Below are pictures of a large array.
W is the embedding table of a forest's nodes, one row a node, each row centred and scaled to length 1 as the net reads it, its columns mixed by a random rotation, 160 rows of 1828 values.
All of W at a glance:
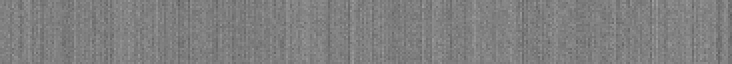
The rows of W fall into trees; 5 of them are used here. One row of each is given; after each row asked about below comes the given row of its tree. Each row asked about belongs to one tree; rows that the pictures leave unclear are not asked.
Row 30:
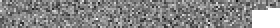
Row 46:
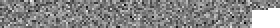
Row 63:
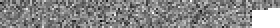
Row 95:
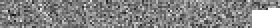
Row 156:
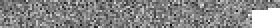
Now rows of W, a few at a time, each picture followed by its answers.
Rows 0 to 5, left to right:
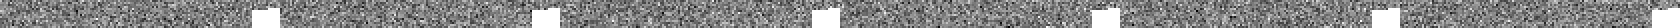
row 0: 30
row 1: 63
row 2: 63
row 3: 30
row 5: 95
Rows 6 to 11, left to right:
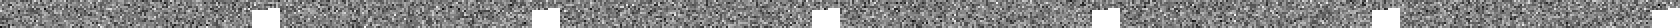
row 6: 30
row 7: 63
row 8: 63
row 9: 63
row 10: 63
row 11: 30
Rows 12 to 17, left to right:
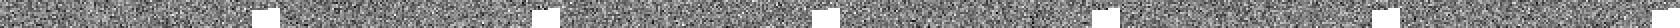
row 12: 30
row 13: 63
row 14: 30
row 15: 63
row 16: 63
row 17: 46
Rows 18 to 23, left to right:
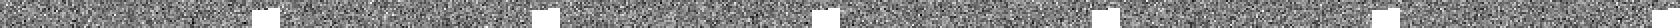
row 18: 63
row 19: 30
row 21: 30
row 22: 156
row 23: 30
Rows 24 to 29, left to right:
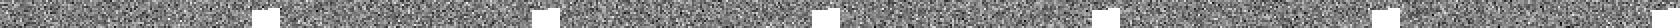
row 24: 95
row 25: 46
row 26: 30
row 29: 30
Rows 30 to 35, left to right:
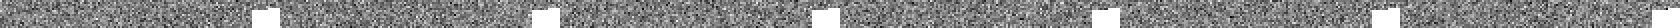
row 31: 156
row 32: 30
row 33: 95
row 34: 30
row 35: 95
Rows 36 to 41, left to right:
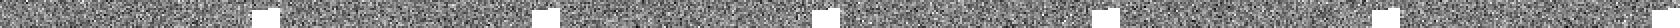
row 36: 156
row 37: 30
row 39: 30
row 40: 63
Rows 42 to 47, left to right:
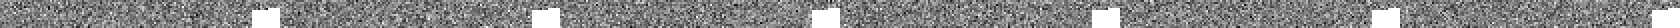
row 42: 63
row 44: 156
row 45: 95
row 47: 95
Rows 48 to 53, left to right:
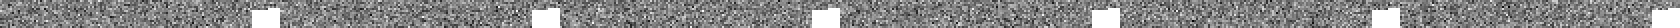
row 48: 30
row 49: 30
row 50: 156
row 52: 63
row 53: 95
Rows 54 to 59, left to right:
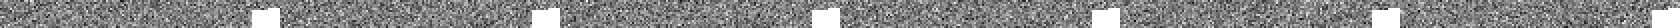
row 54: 46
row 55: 46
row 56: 46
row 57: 46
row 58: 95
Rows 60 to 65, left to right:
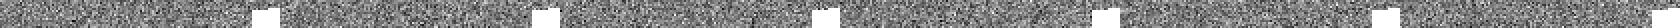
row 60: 63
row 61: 95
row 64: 30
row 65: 156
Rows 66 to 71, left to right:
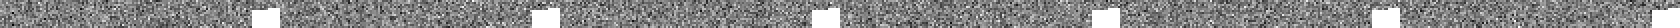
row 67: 30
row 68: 63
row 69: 156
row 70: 95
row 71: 63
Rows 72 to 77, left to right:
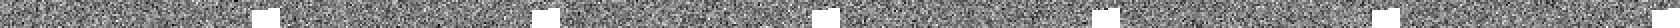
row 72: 30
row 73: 46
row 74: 30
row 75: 63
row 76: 63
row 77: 30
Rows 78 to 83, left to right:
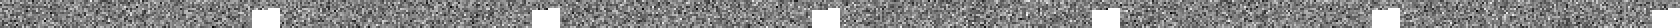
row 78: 95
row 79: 63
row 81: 95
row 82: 95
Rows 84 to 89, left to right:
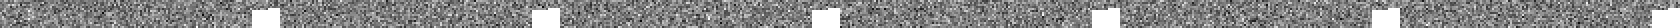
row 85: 95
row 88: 95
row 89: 46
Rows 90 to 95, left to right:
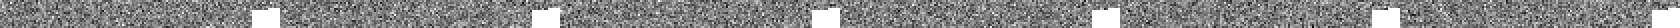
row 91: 63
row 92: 30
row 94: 95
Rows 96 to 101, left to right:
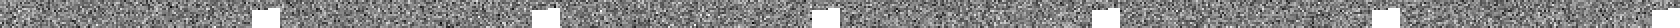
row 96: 63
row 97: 30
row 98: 156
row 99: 63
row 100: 63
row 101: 63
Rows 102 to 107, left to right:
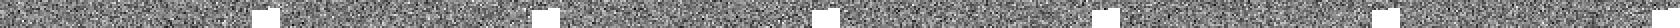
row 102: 30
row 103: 30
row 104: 30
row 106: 63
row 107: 63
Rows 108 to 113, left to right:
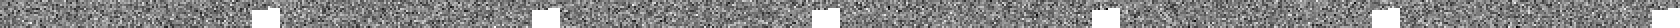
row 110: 63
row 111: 63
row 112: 95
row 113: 46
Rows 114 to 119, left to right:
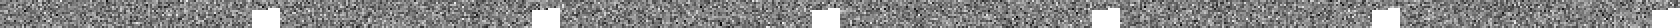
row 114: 95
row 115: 63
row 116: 30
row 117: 30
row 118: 63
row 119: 63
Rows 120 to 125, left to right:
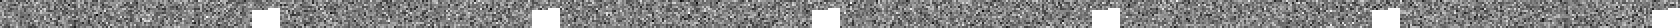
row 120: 156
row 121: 95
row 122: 46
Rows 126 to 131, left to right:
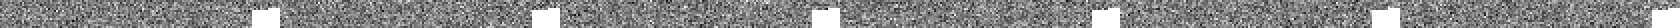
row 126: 63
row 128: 95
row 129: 63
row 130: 30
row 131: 95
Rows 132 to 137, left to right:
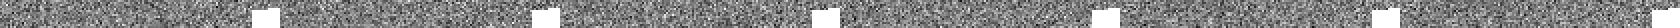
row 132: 30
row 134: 30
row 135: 46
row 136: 63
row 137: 63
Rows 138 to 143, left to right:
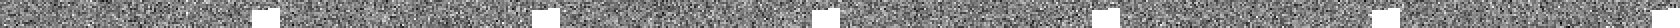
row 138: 95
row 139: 30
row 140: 63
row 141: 30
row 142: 156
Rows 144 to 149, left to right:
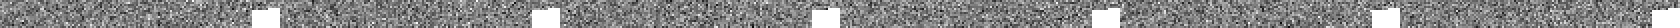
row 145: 95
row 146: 95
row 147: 30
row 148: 30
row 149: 63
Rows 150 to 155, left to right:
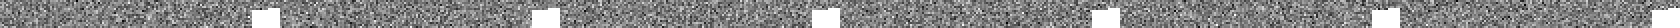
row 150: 30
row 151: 156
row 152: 95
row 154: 63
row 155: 46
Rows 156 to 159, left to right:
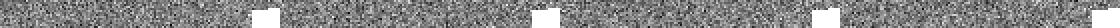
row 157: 30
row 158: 63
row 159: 30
